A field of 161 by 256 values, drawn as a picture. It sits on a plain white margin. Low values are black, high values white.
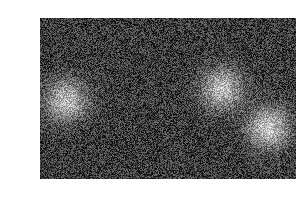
No single row or column stands out from its neighbours. No regular stripes run through it. There are three bumps. Overall the values sit about 30% of the way up the scale. No overall slope runs across the table.
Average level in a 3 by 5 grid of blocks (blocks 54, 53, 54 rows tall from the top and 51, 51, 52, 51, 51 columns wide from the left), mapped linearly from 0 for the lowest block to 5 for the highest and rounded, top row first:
00010 | 50053 | 00003
